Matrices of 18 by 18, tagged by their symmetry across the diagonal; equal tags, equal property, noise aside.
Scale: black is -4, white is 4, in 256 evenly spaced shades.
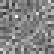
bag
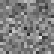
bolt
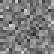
bag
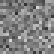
bolt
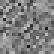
bag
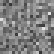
bolt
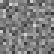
bag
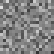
bag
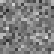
bolt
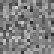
bolt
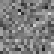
bolt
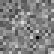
bag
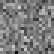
bolt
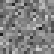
bolt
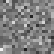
bolt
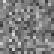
bolt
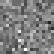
bolt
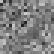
bag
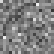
bag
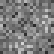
bag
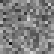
bolt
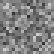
bag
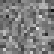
bolt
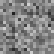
bag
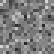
bag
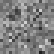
bag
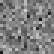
bolt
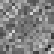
bag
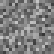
bag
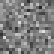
bolt
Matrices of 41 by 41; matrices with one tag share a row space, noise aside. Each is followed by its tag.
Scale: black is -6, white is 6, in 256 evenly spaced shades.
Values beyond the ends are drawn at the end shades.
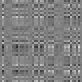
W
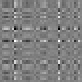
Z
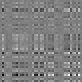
W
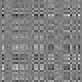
W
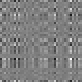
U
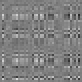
W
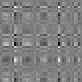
Z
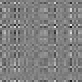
U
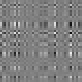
U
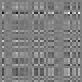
W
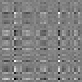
Z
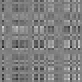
W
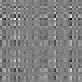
U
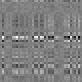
W
